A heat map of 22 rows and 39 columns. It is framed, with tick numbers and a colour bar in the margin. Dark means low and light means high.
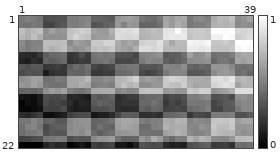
There is an overall slope up to the top right. Horizontal stripes repeat 3 times down the table. The top right is the ninth with the highest average.
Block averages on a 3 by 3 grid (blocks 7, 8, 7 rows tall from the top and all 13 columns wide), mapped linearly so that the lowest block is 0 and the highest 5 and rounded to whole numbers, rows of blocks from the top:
3 4 5 | 1 2 3 | 0 1 2
